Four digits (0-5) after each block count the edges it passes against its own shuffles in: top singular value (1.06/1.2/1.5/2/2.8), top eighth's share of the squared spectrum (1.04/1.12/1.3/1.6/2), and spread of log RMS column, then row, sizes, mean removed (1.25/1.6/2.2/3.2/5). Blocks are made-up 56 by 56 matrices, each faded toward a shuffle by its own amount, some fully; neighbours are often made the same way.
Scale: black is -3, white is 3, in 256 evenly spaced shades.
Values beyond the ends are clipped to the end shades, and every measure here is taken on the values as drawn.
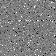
2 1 0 1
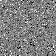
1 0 0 0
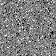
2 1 0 0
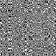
4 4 2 2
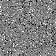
1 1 0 0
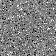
2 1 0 0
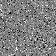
0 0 0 0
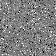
0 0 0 0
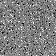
0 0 0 0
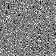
0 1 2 0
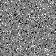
3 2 0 0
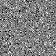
3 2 0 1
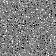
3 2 1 0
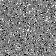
1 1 0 0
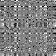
5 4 3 3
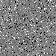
1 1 0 0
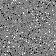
0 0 0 0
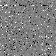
2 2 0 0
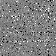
1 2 0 1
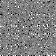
2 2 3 2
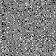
3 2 1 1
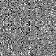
3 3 2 1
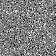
1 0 0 0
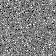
1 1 0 0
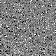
2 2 1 0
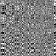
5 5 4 3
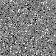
2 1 0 0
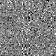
3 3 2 1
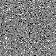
3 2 1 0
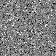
1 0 0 0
